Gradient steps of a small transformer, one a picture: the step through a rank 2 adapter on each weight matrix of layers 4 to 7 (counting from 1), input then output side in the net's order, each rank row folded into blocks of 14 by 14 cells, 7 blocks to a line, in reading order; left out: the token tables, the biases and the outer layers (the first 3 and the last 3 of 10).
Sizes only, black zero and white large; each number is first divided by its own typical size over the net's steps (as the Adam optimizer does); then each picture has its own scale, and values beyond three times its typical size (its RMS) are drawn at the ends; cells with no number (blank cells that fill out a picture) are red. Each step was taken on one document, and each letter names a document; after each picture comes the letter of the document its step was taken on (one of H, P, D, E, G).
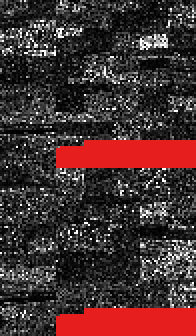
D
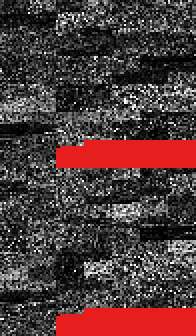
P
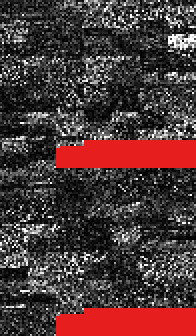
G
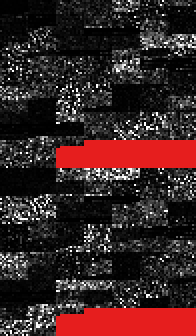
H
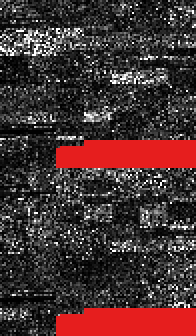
D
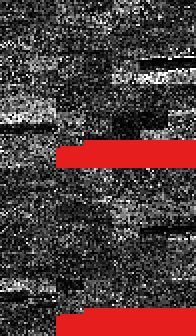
P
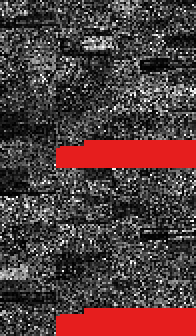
P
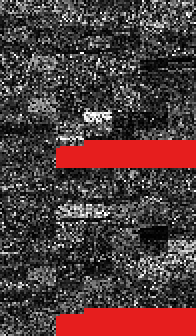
P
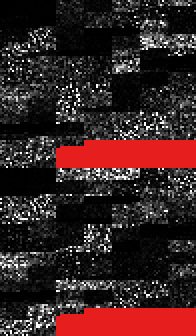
H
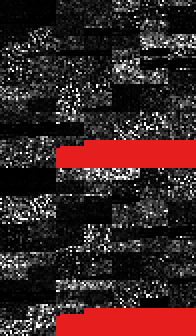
H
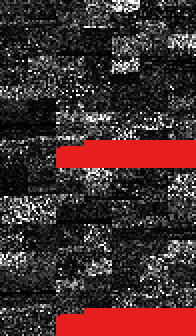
H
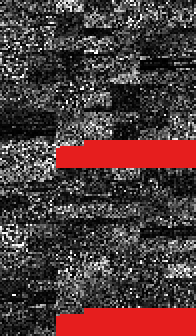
G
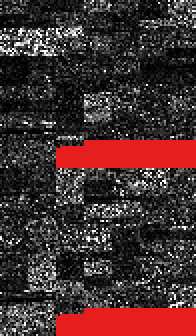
D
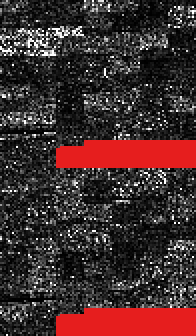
D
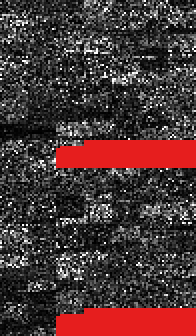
G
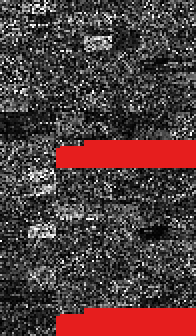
P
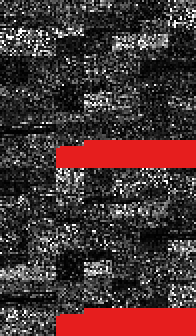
D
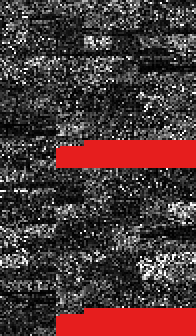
G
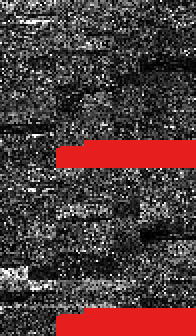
P
